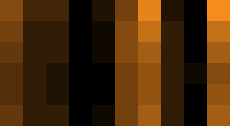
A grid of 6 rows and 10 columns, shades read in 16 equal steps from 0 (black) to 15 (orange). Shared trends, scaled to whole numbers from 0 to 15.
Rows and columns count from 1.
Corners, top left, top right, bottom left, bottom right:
8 15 6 10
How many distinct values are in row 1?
7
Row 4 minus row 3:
-1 0 -1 0 -1 -1 -1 0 1 -2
